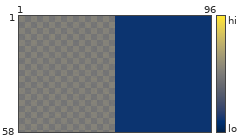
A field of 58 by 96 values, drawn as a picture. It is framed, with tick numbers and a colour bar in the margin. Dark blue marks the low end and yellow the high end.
The table splits into one row of 2 panels. Panel 1,1: middling, checkered, faint in contrast. Panel 1,2: very low, flat.
